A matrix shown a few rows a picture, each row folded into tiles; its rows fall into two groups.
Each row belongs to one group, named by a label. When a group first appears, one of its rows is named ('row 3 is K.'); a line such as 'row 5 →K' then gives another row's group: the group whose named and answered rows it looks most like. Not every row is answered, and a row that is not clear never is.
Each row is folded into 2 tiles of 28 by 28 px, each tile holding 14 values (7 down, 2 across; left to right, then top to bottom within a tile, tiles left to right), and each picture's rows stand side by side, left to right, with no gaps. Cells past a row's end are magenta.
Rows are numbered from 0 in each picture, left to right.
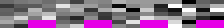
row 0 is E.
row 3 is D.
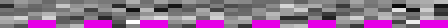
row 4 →E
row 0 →E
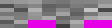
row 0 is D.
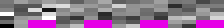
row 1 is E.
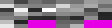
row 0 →D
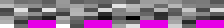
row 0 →D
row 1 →D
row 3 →D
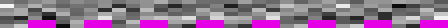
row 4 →E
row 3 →E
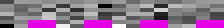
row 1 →D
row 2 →D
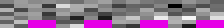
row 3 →E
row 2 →E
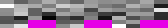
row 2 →D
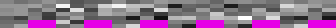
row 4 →E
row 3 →E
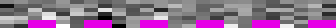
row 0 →E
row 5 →D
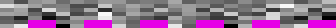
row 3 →D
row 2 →D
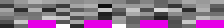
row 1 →D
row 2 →D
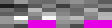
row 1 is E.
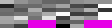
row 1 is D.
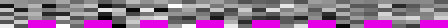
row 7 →E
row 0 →D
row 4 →D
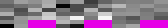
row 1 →E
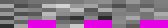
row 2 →E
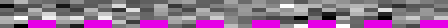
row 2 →D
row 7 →E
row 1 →E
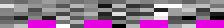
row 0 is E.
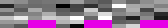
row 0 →E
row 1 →E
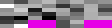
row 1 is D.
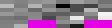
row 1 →E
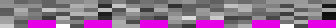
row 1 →D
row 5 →D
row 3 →E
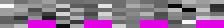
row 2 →D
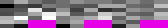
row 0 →E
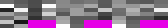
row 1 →D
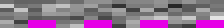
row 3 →E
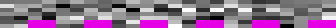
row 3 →D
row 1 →E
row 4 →D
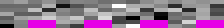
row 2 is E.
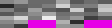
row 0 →E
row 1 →D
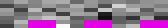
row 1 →D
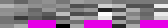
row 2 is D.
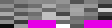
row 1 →D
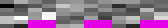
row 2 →E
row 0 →E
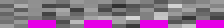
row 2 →E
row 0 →D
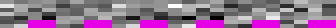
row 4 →E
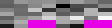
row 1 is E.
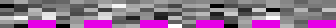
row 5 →D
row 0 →E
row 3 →D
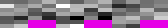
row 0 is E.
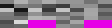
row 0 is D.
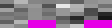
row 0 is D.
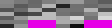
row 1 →E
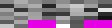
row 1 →D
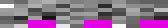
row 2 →D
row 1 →D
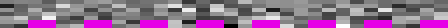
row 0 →E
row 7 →E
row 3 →D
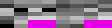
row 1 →E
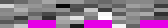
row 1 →E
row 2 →D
